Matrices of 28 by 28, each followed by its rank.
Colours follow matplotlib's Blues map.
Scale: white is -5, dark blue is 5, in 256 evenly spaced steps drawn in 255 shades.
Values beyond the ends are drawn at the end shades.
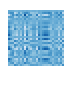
two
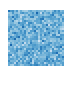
full rank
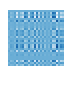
one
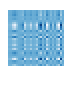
one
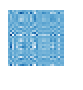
two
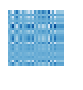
one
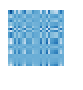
one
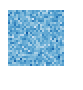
full rank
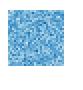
full rank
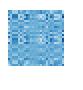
two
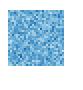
full rank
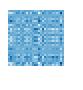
two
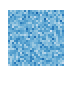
full rank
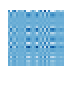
one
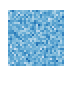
full rank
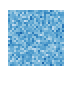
full rank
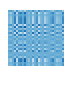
one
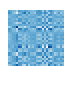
two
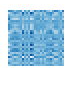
two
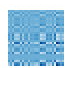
one
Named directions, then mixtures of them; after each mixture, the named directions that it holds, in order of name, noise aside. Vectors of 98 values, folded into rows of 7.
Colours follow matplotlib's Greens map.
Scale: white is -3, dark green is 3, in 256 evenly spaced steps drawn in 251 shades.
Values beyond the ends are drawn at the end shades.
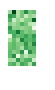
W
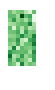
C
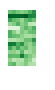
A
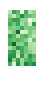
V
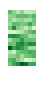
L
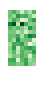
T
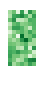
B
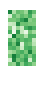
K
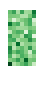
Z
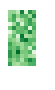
B, T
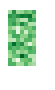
A, T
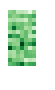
K, L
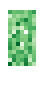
K, Z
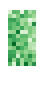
V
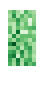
K, V, W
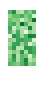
K, T, W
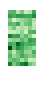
A, L, Z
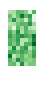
C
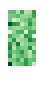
Z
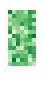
K, T, V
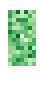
B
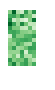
T, W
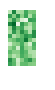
B, K, T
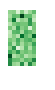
B, C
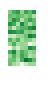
L, T
